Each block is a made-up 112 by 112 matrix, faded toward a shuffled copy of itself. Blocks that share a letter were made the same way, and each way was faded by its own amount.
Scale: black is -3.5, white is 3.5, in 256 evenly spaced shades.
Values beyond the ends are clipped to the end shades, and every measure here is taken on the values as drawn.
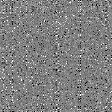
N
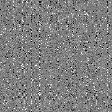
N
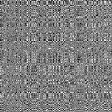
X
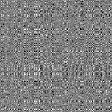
X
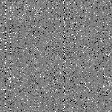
N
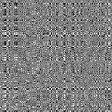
X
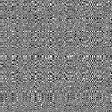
X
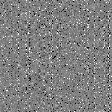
N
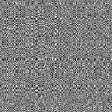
X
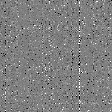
N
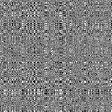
X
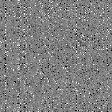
N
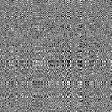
X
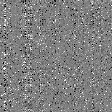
N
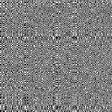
X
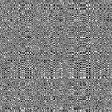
X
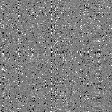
N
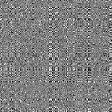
X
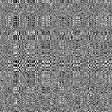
X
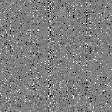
N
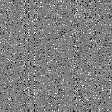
N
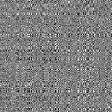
X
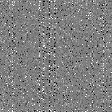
N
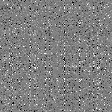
N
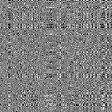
X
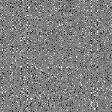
N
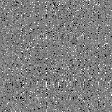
N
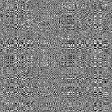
X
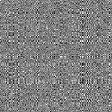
X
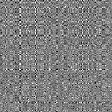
X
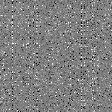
N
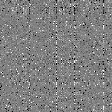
N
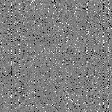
N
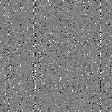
N
